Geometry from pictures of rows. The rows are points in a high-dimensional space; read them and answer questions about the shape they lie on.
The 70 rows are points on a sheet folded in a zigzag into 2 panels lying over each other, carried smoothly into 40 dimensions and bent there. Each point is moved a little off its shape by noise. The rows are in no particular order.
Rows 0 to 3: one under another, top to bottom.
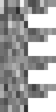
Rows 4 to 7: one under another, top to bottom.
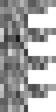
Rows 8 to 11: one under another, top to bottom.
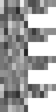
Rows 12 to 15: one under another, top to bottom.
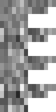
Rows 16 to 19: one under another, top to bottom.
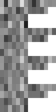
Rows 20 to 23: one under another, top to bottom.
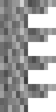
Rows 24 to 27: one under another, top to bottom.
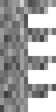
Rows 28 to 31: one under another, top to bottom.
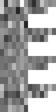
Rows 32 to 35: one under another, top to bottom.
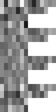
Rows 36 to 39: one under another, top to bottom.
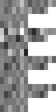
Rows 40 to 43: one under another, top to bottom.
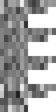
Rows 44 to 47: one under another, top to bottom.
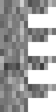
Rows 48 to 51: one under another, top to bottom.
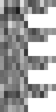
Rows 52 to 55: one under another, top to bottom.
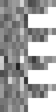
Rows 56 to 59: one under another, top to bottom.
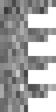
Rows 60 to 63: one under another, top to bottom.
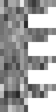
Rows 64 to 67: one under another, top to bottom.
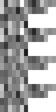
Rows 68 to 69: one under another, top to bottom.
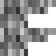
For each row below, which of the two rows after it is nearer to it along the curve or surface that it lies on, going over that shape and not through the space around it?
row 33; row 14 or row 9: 9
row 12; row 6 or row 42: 6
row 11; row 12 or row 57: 12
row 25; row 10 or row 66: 10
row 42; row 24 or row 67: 67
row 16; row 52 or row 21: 21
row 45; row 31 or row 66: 31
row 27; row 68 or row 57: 68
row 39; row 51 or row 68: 68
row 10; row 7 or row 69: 7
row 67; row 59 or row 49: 49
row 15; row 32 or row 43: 43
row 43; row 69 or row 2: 69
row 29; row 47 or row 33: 47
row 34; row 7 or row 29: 29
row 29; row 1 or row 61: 61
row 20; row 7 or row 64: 7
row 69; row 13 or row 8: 8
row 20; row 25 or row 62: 25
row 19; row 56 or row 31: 56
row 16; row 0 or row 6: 0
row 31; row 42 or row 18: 18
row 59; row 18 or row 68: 18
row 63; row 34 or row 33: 34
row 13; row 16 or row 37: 37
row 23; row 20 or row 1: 1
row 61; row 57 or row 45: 45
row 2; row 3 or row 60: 3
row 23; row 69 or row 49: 49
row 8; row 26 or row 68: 68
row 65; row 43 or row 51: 43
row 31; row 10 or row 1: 10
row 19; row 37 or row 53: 37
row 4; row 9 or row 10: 9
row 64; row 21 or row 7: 7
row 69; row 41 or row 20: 41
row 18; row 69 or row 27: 27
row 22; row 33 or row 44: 33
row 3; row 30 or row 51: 30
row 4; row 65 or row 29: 65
